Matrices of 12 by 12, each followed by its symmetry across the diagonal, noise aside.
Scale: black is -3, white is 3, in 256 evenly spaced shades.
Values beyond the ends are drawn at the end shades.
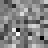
neither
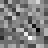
antisymmetric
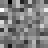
antisymmetric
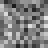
antisymmetric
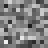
neither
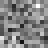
neither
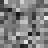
neither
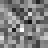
antisymmetric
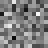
antisymmetric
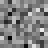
neither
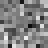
neither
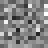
neither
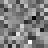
antisymmetric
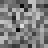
neither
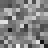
neither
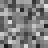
antisymmetric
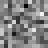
neither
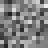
antisymmetric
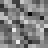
antisymmetric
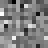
antisymmetric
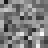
neither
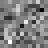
antisymmetric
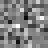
antisymmetric
